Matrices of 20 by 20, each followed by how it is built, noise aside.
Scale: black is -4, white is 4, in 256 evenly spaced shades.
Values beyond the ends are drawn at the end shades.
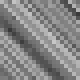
Toeplitz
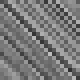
Toeplitz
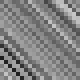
Toeplitz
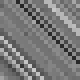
Toeplitz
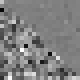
lower triangular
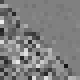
lower triangular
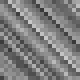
Toeplitz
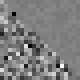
lower triangular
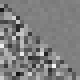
lower triangular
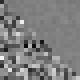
lower triangular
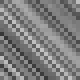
Toeplitz
